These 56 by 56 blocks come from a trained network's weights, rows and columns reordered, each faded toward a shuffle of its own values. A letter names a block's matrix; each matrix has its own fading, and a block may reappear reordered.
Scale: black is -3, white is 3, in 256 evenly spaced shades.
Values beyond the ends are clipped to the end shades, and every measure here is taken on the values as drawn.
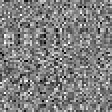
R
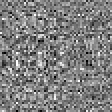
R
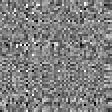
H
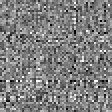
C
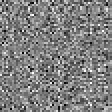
R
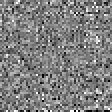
C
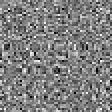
R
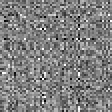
H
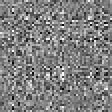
R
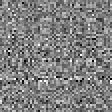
H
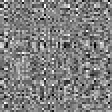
R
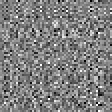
R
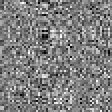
R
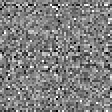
C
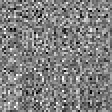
R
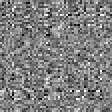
H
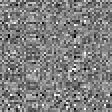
H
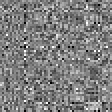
H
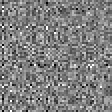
H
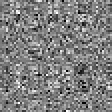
R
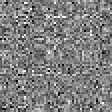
H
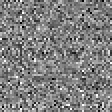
C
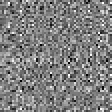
R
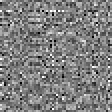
H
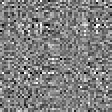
H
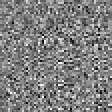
R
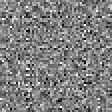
C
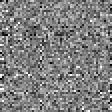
C
